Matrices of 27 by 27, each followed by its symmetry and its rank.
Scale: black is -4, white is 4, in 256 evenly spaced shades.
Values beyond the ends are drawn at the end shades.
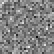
symmetric, full rank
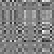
neither, rank two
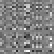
neither, rank three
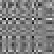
neither, rank two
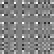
symmetric, rank two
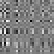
neither, rank two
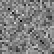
symmetric, full rank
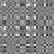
symmetric, rank two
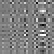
neither, rank two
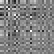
symmetric, rank two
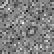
symmetric, full rank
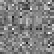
neither, rank five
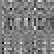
neither, rank three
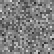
symmetric, full rank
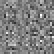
neither, rank five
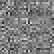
neither, rank five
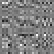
neither, rank three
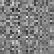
neither, rank three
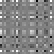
symmetric, rank two
